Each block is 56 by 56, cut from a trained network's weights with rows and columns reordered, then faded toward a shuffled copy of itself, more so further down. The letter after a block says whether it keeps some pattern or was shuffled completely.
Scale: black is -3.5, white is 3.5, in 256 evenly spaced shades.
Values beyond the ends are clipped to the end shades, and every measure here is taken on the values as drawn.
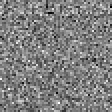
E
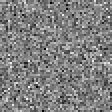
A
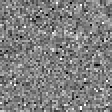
A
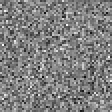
E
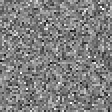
A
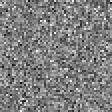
A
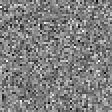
E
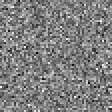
A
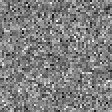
A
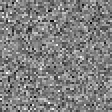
E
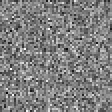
E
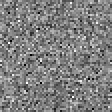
A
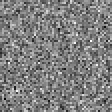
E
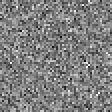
A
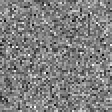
E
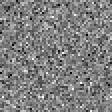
A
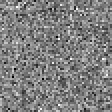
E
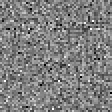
E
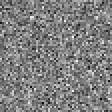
A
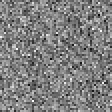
A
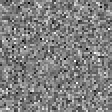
E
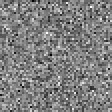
A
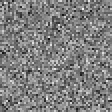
A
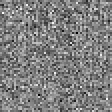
E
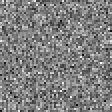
A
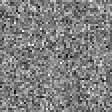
E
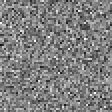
A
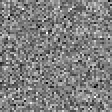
A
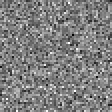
A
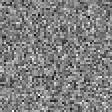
E
